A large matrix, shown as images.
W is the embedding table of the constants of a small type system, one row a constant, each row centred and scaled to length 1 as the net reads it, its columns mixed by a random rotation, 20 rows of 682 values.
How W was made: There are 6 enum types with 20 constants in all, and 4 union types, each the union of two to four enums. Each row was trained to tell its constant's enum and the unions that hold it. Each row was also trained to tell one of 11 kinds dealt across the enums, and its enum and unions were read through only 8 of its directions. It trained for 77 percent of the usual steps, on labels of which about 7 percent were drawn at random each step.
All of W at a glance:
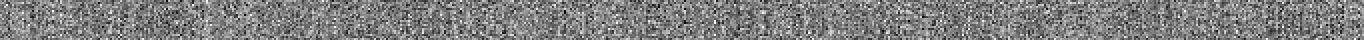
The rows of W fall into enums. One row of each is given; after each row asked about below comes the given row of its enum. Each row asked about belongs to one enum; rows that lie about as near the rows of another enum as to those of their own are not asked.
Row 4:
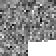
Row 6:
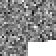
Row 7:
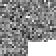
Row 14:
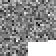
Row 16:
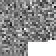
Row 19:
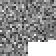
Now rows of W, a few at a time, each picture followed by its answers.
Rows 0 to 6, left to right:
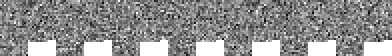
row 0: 4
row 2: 19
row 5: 6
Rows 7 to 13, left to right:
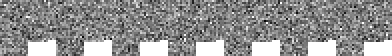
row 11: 4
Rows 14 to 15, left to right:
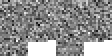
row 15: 16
